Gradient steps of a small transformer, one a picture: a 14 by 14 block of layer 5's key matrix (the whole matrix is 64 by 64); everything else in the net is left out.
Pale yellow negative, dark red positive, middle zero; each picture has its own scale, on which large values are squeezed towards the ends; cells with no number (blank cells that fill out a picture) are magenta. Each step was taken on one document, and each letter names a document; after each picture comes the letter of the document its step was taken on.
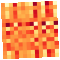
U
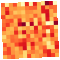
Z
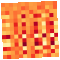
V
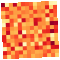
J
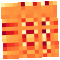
J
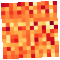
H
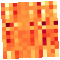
H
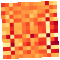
V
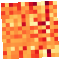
U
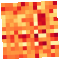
J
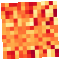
U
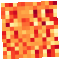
H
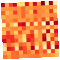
U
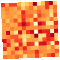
J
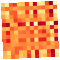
H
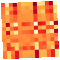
U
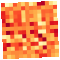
J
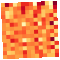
H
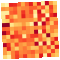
Z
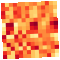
V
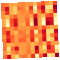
H
